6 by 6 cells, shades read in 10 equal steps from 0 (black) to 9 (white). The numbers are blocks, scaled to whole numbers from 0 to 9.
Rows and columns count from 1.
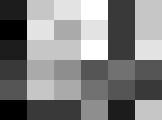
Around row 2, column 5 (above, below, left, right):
2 2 8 7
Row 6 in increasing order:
0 1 2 2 5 7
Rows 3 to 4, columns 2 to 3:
7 7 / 6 5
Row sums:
34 31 34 23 25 17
